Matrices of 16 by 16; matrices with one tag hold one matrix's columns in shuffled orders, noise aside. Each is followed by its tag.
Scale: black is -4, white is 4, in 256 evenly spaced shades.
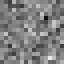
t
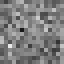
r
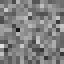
r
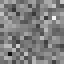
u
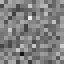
u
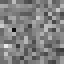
r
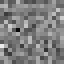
r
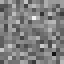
u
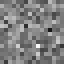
r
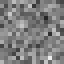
t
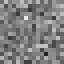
u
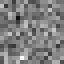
t
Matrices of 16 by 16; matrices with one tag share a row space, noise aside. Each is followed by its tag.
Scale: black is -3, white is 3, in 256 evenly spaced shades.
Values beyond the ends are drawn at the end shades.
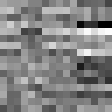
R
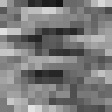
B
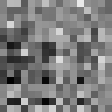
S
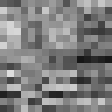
R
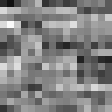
R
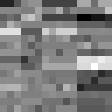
R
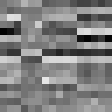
R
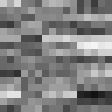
R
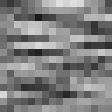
B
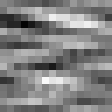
B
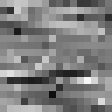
B
